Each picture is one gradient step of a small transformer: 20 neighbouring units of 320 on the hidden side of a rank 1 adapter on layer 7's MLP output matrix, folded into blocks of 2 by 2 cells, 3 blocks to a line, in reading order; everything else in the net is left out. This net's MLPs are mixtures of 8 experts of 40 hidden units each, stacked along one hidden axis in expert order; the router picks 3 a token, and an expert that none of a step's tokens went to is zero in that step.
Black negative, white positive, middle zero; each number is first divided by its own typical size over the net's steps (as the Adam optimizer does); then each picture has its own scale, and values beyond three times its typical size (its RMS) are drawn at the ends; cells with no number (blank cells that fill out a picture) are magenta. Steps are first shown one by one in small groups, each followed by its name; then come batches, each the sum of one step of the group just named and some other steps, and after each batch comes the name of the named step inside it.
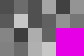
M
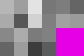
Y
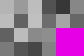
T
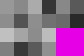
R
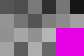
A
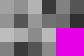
R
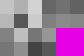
Y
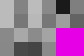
T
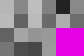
T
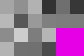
A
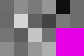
M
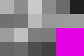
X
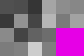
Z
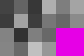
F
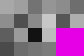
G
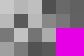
X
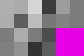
X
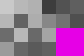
Z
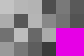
X
